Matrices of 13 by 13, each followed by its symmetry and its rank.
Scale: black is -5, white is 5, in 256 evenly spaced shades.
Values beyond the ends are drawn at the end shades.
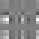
neither, rank one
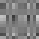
neither, rank one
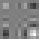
symmetric, rank one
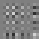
symmetric, rank one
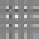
symmetric, rank one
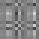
neither, rank one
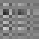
neither, rank one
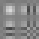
symmetric, rank one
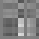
neither, rank one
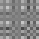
symmetric, rank one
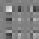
symmetric, rank one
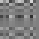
neither, rank one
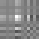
symmetric, rank one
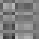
neither, rank one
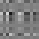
neither, rank one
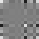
symmetric, rank one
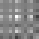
symmetric, rank one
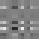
neither, rank one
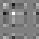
symmetric, rank one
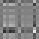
neither, rank one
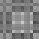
symmetric, rank one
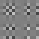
symmetric, rank one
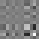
symmetric, rank one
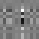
neither, rank one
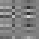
neither, rank one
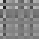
neither, rank one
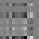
neither, rank one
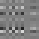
neither, rank one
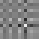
symmetric, rank one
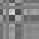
symmetric, rank one
